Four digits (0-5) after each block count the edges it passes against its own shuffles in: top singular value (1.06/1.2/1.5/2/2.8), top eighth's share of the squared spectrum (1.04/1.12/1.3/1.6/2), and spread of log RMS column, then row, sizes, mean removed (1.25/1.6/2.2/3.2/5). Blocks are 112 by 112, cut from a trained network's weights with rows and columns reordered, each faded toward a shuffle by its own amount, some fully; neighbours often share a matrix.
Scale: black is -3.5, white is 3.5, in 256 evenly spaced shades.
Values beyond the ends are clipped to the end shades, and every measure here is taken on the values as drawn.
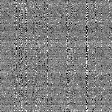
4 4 4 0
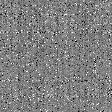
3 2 0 2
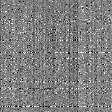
4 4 1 3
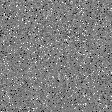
0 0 0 0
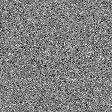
0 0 0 0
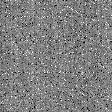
2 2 0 1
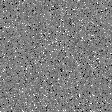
0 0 0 0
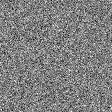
0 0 0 0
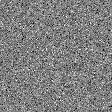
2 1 0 0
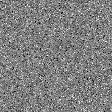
1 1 0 0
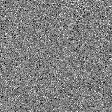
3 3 1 1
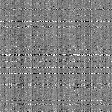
4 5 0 4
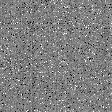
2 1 0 1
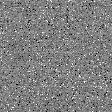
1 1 1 0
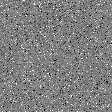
0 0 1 0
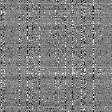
4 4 4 0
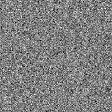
3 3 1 2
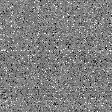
2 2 2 0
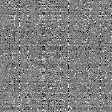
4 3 3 0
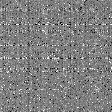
3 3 0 3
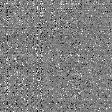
3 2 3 0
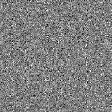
3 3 2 2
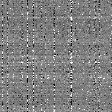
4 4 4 0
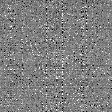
3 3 3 0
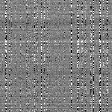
4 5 4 0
